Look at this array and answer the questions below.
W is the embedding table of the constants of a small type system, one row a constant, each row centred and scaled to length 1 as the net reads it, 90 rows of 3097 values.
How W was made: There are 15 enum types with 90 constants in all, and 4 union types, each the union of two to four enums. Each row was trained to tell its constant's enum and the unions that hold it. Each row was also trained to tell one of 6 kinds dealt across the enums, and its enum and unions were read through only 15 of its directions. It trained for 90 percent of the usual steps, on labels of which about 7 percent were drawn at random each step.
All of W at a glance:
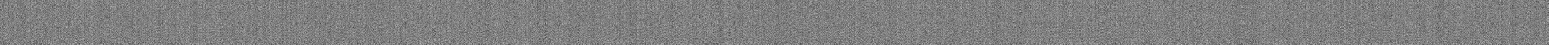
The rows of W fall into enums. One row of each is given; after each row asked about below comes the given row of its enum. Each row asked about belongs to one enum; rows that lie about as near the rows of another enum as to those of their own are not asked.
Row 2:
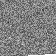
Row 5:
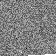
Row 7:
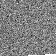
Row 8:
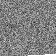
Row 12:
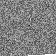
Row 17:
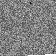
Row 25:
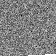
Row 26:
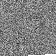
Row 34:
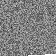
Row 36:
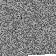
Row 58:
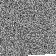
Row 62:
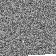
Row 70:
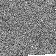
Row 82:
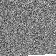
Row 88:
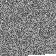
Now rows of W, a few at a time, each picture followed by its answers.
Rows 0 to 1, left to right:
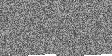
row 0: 62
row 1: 26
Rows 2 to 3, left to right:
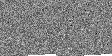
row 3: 7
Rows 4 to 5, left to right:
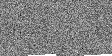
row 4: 58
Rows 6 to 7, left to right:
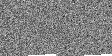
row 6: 88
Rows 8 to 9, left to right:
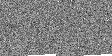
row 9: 17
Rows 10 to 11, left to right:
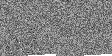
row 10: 36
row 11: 2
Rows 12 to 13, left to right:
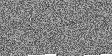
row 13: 12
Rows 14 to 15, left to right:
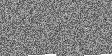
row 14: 12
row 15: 12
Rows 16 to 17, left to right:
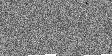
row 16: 2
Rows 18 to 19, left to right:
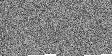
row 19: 58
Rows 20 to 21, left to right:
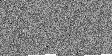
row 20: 26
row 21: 62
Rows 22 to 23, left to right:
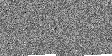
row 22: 34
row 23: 5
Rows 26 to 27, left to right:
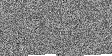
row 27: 12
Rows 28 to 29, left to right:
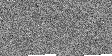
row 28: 36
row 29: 70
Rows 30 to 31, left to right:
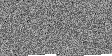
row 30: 7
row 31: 70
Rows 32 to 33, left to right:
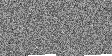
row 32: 34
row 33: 5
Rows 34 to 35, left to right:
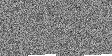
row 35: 2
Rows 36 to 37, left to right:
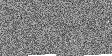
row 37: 8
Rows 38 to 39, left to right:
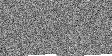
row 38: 88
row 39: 8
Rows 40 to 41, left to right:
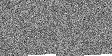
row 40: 5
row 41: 36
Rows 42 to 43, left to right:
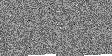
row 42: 5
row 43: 36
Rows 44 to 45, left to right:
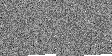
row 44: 7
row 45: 58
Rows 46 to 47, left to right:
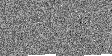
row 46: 12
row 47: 62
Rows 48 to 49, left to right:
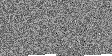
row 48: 7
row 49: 62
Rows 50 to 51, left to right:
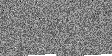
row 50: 17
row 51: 34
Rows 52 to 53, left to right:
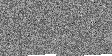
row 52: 88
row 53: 2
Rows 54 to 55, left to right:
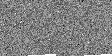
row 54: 8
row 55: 82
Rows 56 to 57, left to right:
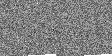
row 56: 26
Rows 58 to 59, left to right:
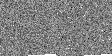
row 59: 25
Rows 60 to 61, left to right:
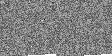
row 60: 26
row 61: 26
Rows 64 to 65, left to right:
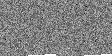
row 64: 2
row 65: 25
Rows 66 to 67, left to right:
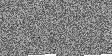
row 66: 34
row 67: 58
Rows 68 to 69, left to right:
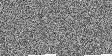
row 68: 5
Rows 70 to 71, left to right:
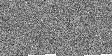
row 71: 36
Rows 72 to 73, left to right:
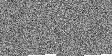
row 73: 58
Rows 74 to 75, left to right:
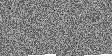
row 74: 12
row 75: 34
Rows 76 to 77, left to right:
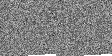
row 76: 5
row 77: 88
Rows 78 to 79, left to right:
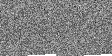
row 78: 88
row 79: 8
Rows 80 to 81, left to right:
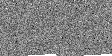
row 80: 34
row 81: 25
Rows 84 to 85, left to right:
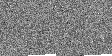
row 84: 70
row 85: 70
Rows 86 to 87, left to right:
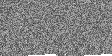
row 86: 62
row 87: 62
